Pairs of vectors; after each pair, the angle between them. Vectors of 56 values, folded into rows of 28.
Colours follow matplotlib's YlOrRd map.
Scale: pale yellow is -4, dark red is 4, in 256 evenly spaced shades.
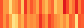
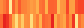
partly aligned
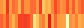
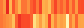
nearly parallel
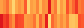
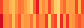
partly aligned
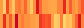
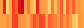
orthogonal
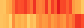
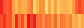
nearly opposite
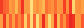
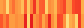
partly opposed
